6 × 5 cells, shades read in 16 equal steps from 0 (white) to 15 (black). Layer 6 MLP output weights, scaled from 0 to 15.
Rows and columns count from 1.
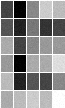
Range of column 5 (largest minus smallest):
11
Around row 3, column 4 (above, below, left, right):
12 5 7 6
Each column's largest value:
11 15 10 12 11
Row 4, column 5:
2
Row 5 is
4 13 10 11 7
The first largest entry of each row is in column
2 2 2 2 2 1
